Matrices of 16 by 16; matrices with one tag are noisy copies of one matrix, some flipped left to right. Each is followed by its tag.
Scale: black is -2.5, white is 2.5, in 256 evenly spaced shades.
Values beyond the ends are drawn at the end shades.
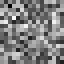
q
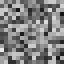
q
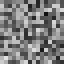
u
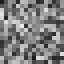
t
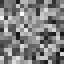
t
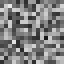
u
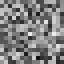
q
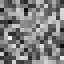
t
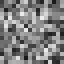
t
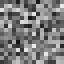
u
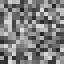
q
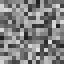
u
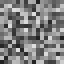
u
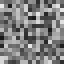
u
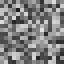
q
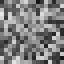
t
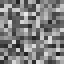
u
